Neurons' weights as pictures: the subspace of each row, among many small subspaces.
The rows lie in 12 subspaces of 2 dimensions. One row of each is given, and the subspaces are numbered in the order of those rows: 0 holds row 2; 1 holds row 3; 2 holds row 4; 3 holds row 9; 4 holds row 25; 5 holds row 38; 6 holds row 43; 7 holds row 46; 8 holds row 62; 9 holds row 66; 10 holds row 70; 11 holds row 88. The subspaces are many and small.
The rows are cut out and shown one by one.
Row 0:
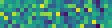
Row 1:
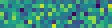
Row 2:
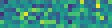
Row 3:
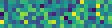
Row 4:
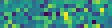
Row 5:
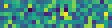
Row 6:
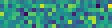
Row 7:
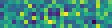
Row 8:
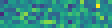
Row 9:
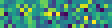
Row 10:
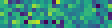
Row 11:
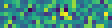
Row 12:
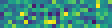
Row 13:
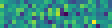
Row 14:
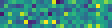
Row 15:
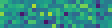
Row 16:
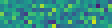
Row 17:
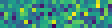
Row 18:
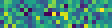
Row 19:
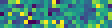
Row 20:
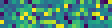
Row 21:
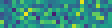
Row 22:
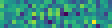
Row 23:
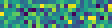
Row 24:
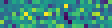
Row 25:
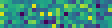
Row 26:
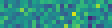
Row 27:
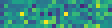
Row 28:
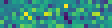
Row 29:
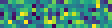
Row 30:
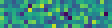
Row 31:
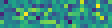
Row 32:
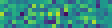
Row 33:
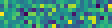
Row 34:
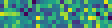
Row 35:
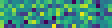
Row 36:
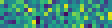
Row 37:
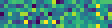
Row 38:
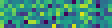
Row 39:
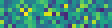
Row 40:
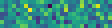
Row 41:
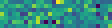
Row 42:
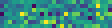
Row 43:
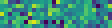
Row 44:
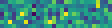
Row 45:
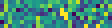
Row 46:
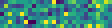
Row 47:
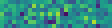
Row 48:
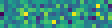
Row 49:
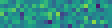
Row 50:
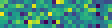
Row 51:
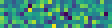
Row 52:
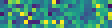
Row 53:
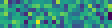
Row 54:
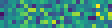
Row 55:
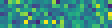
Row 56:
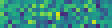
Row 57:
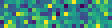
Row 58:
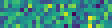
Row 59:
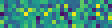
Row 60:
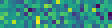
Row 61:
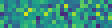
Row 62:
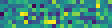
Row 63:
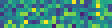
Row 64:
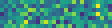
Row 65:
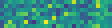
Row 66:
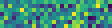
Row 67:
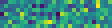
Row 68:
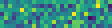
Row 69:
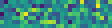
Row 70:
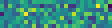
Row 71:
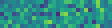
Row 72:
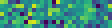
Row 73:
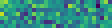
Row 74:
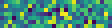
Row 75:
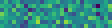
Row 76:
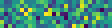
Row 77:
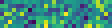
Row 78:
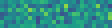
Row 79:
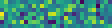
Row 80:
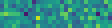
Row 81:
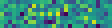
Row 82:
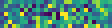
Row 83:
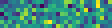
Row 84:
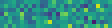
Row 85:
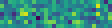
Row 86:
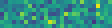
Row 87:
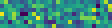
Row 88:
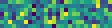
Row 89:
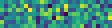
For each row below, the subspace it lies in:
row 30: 9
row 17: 9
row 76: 3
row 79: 1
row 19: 6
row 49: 3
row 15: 4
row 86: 1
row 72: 6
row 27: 4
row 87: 11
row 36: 7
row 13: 1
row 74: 10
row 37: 7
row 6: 10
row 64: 5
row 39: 3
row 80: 11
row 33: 10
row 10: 6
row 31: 0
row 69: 0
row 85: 11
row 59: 8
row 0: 2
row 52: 6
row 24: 2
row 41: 7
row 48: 8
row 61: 8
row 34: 11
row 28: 2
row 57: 5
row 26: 9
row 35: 5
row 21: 3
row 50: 7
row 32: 8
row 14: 7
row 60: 7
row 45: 1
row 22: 1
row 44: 11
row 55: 6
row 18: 3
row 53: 6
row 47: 8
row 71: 2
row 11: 10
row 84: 3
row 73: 2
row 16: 10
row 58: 9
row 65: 5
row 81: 8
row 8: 0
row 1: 9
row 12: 8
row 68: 9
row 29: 11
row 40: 5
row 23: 10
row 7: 1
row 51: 9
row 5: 10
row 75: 5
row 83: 2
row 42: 4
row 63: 5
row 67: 0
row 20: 2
